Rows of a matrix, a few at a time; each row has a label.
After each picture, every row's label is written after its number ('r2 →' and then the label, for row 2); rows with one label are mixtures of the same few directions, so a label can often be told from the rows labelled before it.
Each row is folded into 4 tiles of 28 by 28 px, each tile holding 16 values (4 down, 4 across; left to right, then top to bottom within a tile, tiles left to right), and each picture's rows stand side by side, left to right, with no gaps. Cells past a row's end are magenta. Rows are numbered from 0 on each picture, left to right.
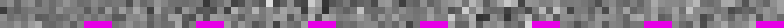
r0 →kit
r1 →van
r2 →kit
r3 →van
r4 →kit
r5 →van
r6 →kit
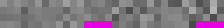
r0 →van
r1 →kit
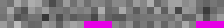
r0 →van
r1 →van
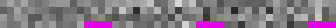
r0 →kit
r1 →van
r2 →van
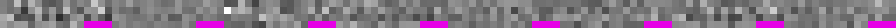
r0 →van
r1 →van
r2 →kit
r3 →van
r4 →van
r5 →van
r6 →van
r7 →van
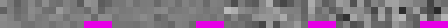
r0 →kit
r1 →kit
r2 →kit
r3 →van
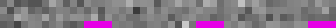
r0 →van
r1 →van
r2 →van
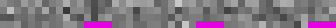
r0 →van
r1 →van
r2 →kit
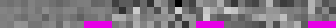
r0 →van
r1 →van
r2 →kit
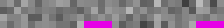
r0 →kit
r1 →kit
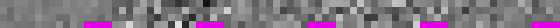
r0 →van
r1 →van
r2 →kit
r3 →kit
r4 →kit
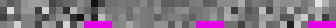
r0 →van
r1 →van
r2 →van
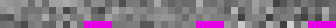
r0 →van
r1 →kit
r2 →van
